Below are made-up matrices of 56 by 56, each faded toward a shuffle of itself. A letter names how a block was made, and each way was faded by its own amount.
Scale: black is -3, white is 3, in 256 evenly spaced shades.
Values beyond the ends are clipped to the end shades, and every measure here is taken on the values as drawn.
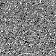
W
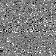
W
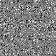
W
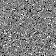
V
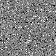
V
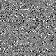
W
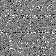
V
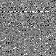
W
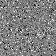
V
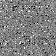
V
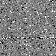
W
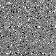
V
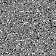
V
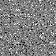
V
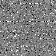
V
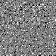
W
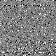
V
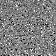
V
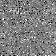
V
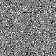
V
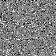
W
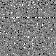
W
